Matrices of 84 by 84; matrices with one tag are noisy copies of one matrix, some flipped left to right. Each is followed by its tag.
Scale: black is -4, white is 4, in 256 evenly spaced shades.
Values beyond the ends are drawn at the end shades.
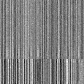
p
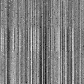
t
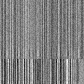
p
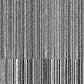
p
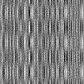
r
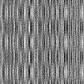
r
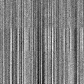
t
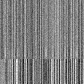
p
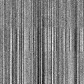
t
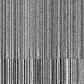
p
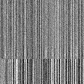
p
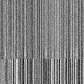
p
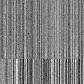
p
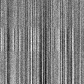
t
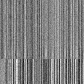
p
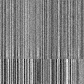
p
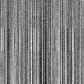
t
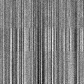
t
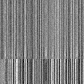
p
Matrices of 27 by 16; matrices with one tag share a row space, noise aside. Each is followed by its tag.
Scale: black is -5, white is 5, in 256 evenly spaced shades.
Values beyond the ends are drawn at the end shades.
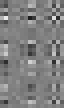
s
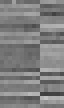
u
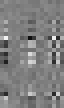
s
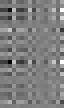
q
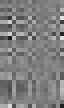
q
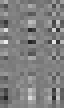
s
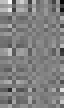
q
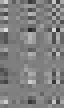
s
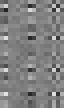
s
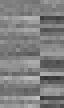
u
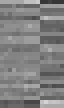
u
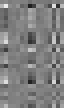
s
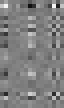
s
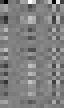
s
